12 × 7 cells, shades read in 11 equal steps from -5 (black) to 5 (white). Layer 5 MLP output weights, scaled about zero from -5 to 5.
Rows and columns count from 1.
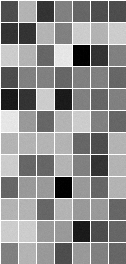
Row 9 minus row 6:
-5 0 2 -7 -2 -1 3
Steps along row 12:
up down down up down down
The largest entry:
4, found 2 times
